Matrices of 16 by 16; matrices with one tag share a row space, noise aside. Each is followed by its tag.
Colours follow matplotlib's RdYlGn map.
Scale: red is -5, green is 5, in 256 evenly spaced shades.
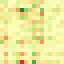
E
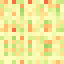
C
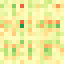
C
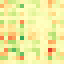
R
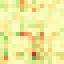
E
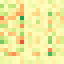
R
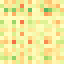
C
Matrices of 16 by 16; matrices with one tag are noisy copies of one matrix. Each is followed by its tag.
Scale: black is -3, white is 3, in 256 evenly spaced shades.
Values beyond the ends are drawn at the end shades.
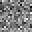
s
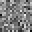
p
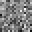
p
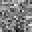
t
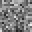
t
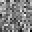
p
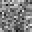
t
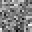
t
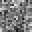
t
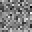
s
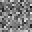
s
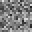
s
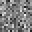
p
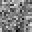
t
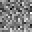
s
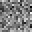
s
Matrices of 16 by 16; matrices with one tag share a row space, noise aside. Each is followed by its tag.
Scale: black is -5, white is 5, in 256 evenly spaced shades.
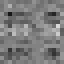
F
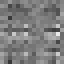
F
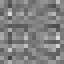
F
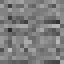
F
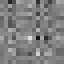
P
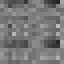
F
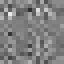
P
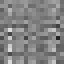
F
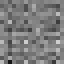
F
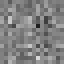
P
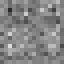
F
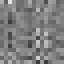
P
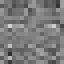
F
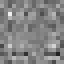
F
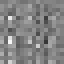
P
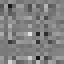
P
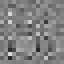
P
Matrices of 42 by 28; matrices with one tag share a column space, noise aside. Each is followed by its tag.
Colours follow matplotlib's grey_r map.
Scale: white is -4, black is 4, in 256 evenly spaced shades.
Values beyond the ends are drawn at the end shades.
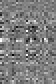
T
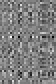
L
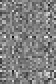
L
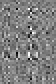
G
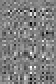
G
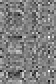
L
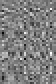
G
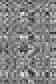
L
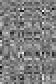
G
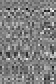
G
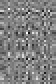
G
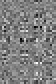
T
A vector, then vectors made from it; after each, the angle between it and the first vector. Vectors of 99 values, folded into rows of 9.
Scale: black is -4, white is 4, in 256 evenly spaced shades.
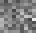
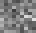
nearly parallel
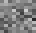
nearly opposite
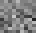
nearly opposite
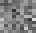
nearly parallel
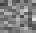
partly aligned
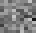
nearly opposite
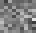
nearly parallel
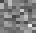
orthogonal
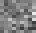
partly aligned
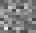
orthogonal
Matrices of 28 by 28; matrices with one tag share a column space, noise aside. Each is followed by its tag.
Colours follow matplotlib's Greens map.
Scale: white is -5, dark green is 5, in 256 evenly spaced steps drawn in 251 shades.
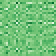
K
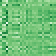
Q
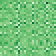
K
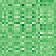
Q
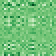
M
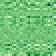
M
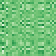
K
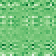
M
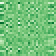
K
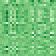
Q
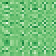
K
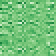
K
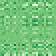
M
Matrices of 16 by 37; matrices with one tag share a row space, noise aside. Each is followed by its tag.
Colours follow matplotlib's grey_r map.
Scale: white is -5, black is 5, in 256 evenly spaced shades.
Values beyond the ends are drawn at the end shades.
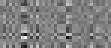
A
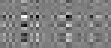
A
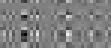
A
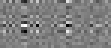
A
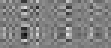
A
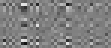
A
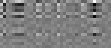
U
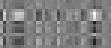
U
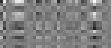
U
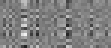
A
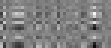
U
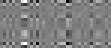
A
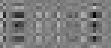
U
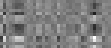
U
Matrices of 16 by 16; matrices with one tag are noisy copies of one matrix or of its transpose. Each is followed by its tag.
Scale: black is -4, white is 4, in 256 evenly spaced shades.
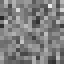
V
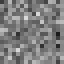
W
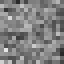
V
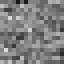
V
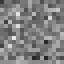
W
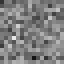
W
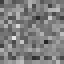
W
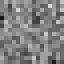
V
